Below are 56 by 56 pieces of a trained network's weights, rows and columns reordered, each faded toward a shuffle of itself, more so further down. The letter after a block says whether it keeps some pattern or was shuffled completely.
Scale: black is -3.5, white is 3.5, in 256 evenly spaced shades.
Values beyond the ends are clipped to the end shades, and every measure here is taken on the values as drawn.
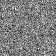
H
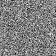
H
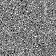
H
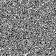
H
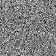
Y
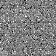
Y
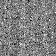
Y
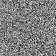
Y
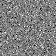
H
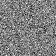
H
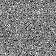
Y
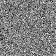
Y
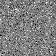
H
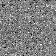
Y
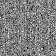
Y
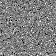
H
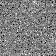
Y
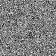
H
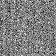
Y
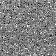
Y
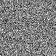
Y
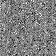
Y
